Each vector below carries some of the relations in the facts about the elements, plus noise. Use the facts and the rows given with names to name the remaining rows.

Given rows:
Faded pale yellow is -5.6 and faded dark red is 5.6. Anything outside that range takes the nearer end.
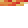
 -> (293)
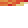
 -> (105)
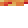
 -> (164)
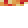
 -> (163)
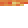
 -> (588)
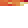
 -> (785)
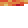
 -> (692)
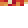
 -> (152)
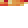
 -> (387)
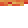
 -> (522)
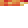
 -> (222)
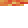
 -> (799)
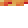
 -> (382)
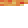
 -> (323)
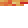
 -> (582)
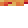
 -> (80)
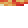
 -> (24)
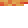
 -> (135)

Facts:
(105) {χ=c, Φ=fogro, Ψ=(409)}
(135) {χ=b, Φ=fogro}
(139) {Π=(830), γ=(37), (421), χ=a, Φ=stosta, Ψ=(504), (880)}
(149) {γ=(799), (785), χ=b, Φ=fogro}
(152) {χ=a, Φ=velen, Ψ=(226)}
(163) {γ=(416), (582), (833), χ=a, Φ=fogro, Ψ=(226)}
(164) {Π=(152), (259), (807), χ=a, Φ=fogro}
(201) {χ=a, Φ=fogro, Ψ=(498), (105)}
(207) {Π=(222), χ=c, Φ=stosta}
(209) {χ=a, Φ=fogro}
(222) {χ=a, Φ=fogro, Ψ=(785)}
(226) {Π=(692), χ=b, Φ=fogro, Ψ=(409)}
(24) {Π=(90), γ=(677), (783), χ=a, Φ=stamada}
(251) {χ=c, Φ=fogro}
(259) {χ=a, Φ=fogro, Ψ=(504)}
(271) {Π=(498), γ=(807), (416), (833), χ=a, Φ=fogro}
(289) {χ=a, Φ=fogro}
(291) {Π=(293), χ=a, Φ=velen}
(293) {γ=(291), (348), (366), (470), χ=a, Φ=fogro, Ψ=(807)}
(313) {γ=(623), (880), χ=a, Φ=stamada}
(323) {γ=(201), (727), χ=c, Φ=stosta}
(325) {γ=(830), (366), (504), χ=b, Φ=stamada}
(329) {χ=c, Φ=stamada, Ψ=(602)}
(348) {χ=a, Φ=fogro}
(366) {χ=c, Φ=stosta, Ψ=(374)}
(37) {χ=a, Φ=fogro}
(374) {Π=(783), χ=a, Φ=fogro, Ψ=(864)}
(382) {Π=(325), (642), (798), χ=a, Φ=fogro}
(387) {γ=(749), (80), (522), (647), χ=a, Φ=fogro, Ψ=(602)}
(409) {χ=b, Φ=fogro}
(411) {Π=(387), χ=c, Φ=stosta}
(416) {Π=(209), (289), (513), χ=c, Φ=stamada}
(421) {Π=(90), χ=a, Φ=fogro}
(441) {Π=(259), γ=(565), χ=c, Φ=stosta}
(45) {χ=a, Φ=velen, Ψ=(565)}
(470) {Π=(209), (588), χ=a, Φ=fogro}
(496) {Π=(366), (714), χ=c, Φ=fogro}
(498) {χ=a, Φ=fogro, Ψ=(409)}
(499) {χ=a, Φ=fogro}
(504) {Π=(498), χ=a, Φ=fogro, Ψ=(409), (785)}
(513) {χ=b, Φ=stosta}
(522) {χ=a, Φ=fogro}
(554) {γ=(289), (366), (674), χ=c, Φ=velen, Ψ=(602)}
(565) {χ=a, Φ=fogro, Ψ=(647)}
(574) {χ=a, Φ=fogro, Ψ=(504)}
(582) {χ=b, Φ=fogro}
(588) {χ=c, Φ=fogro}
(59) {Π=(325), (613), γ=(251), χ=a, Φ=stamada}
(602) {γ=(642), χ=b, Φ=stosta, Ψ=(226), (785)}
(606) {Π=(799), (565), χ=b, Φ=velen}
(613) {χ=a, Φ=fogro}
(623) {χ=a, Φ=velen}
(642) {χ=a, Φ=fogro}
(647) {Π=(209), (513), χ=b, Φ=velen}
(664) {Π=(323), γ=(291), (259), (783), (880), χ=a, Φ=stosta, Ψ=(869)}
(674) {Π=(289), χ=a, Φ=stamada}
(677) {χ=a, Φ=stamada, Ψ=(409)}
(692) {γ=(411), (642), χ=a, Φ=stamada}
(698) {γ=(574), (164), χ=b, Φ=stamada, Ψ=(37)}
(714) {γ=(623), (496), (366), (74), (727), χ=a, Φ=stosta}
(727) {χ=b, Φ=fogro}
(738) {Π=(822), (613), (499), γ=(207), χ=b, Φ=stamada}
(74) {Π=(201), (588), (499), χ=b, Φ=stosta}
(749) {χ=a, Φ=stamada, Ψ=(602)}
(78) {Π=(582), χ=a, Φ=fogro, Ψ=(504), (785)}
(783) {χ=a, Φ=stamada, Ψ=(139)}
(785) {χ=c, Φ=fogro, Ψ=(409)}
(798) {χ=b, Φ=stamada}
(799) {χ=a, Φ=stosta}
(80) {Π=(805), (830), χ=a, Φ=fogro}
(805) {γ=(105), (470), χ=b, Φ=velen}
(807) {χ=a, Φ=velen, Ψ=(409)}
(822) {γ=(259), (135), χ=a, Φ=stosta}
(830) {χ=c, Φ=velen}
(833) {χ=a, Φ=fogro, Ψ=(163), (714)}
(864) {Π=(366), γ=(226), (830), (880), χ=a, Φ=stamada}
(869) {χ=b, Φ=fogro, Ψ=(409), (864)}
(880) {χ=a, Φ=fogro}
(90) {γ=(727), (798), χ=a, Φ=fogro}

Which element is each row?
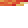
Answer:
(201)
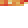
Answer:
(602)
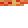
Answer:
(209)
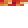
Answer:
(677)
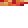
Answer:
(291)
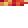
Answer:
(623)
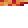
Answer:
(606)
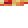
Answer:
(271)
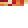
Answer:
(554)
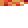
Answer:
(78)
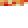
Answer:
(226)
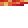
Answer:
(45)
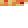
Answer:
(714)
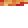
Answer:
(698)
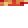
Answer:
(805)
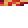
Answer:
(647)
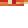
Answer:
(749)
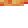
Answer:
(149)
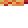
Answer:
(421)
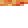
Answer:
(822)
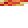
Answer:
(498)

